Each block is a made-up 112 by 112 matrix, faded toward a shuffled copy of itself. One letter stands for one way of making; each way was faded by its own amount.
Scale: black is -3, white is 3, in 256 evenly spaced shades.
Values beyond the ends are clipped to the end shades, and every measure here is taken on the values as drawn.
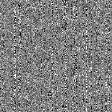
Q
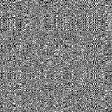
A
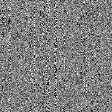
Q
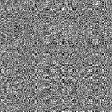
A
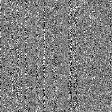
Q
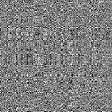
A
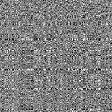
A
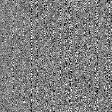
Q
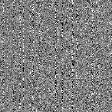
Q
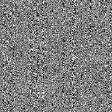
Q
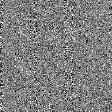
Q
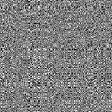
A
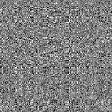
A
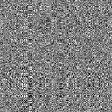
A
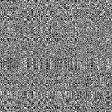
A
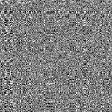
A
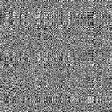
A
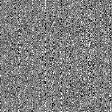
Q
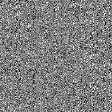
Q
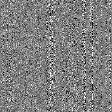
Q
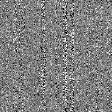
Q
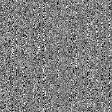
Q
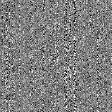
Q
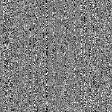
Q
